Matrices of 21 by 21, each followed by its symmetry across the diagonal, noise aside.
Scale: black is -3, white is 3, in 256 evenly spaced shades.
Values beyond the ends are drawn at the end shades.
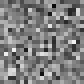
antisymmetric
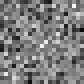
symmetric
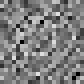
symmetric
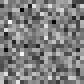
antisymmetric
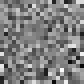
antisymmetric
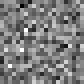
neither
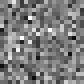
neither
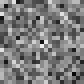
symmetric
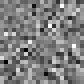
antisymmetric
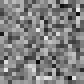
neither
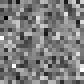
neither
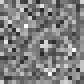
symmetric
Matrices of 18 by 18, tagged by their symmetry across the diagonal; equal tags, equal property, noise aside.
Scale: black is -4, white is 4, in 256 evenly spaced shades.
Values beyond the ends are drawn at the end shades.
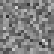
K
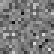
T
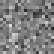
K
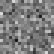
T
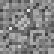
T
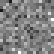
T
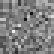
K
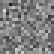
K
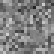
K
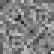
T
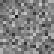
T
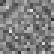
T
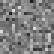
K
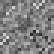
T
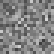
T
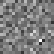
T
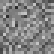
T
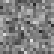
K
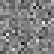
K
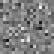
K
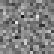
K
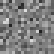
K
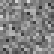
T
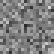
T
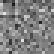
K
